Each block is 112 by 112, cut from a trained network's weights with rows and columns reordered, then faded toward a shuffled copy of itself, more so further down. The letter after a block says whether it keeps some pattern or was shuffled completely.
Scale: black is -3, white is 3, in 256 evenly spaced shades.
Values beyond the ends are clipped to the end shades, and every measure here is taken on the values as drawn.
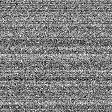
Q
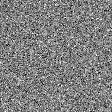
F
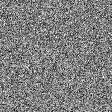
F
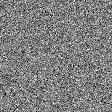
F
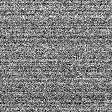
Q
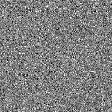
Q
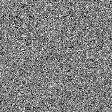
Q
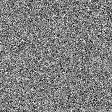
F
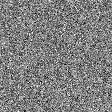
F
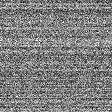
Q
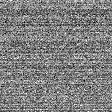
Q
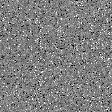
Q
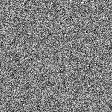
F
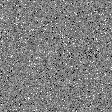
Q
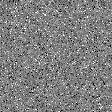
Q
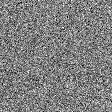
F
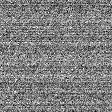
Q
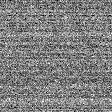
Q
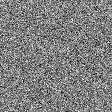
F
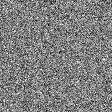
F
